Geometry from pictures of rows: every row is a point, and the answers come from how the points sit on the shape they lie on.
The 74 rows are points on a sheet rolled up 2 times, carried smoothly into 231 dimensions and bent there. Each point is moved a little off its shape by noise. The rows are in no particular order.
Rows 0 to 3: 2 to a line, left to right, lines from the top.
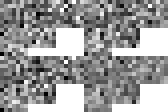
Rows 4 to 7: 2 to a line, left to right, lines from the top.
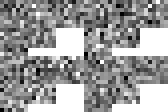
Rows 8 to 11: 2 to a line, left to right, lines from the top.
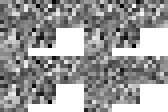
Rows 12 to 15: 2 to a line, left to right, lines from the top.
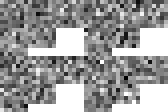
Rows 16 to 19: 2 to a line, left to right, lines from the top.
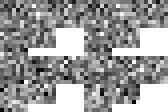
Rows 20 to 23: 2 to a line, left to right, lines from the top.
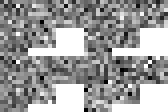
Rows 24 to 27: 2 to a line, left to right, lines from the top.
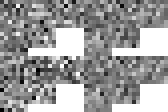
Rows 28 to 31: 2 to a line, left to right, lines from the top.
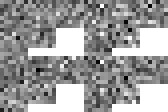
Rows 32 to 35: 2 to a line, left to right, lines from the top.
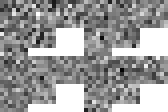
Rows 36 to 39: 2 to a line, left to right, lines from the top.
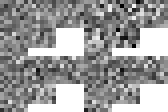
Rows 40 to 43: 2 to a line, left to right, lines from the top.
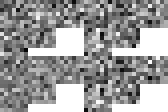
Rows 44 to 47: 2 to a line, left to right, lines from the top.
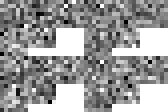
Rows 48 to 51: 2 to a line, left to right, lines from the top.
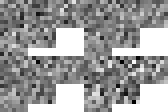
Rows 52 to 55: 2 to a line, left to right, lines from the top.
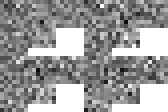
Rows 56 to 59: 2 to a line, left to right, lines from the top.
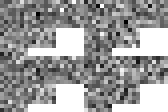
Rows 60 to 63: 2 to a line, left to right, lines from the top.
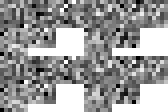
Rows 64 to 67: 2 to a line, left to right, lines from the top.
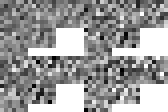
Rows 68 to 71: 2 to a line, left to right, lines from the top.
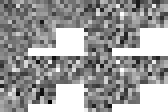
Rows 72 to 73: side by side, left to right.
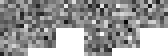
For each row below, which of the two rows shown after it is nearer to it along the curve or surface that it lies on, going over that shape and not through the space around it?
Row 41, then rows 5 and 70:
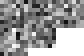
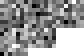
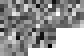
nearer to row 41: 5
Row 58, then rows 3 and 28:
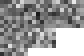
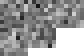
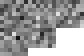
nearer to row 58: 3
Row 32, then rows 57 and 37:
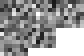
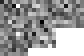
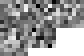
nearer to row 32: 37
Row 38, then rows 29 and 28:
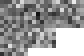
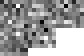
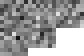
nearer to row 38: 29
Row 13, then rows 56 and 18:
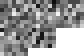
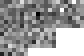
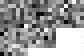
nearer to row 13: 18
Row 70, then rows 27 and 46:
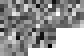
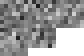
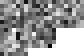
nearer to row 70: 46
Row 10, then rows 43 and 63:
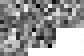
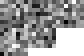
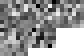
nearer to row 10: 63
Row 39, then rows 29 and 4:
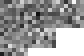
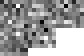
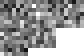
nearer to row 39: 29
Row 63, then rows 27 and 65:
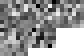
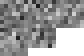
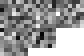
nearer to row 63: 65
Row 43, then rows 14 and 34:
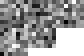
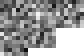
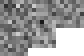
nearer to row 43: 14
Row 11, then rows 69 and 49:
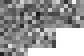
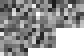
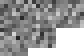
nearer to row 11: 49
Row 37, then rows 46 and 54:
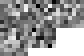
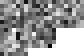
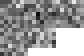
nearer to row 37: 46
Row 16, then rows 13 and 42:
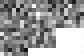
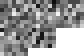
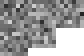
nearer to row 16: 13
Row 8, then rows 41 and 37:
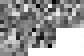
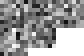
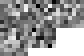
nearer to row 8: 37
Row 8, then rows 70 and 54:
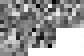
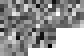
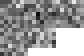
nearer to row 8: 70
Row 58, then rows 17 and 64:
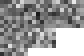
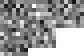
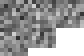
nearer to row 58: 17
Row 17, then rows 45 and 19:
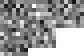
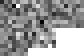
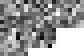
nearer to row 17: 45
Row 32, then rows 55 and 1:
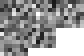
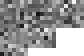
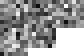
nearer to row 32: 1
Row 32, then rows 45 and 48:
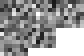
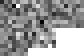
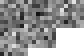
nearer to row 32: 45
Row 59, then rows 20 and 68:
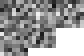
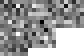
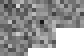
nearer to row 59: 20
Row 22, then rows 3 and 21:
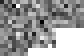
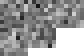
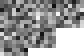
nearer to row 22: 21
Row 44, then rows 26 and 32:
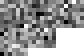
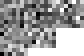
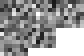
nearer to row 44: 26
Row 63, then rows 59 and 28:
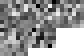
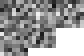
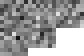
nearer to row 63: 59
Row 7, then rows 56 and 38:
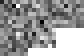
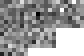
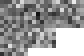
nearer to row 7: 38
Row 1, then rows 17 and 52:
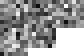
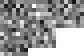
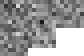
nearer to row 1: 17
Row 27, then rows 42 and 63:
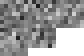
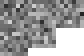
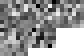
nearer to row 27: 42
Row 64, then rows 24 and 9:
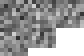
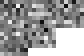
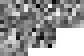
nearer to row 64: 24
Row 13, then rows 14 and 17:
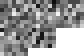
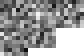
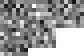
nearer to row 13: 14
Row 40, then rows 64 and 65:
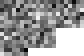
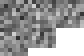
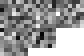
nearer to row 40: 65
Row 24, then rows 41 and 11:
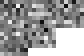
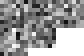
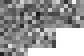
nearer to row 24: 11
